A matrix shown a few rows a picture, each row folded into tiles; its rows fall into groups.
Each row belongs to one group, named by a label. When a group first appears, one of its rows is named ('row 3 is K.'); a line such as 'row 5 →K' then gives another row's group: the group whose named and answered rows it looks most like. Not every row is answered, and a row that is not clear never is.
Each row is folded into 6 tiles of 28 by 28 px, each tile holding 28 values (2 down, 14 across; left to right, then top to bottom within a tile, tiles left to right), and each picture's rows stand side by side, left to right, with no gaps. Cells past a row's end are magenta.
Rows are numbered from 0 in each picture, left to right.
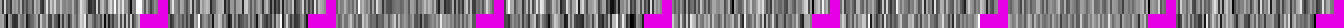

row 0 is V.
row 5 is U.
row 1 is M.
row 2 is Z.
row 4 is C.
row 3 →M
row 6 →C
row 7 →M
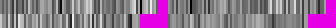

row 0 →C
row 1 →V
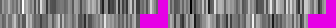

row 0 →Z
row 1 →V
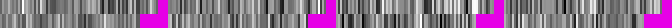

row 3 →C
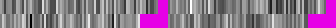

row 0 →U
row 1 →Z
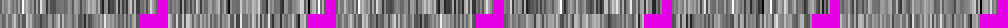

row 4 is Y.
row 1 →C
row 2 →Z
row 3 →V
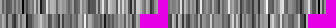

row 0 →V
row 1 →Y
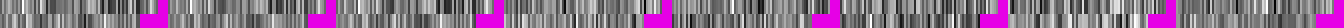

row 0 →Z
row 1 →Z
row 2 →Z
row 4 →Y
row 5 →M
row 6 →U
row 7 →C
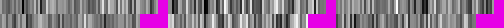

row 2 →Y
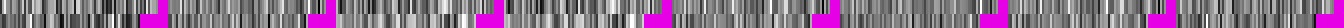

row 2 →U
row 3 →U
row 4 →Y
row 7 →M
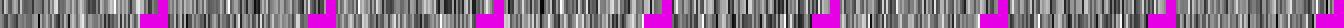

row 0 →V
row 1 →Y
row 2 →Z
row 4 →M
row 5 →U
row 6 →M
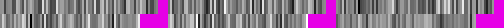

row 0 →U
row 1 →U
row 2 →V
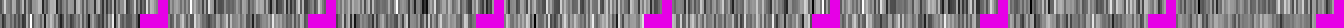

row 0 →M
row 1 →Z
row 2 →Y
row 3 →U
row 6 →V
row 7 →V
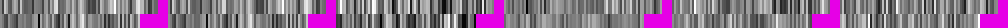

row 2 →M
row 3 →V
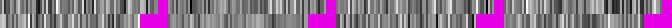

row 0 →U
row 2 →Y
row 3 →Z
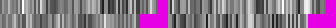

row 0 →Z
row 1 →V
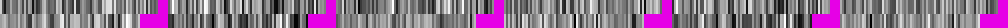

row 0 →U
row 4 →M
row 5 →U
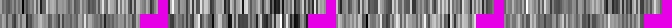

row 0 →V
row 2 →U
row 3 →Z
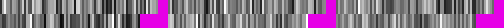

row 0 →M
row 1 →U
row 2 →Z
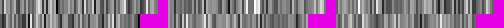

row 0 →M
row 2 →Z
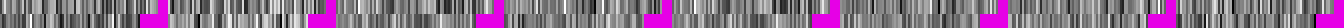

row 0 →M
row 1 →U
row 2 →Z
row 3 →Y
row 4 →Z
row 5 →C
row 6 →C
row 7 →M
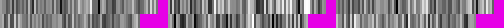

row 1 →V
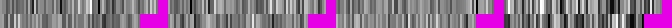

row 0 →C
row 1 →V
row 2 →C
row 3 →M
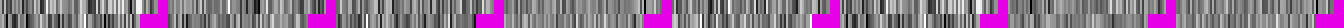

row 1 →Y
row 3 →C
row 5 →V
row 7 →C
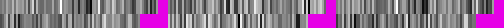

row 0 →Y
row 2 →Y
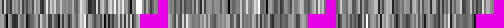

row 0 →V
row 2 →M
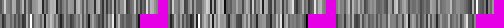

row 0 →M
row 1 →M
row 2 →Y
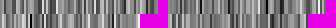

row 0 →U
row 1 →C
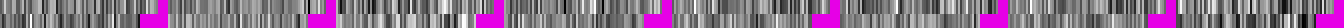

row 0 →M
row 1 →C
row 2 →U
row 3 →C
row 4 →Z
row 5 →V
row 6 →Z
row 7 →M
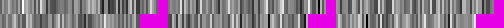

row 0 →Z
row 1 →Y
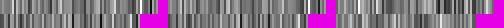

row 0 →Y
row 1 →Y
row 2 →Z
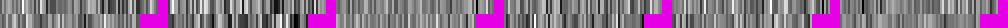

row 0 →Z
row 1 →M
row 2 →C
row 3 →M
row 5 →V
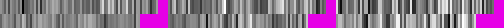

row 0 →V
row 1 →V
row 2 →U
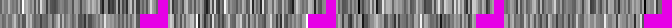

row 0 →Z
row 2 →V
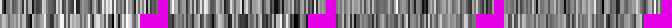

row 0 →U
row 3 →C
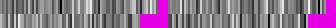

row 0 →C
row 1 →Y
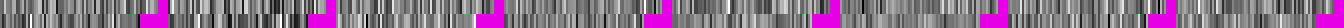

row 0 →M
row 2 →U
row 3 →Y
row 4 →V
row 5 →V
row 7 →Z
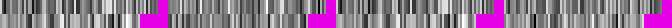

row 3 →U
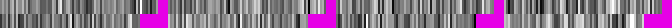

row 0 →Y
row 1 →C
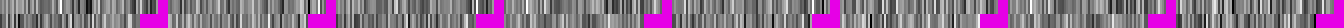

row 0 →Y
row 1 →C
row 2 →Y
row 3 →Z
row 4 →Y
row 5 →U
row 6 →Z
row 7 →M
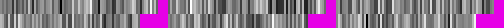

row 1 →Z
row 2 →U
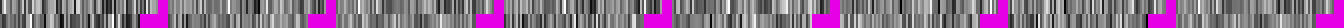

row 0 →M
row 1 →Y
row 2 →Z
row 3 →Y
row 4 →V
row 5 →C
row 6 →M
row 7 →Z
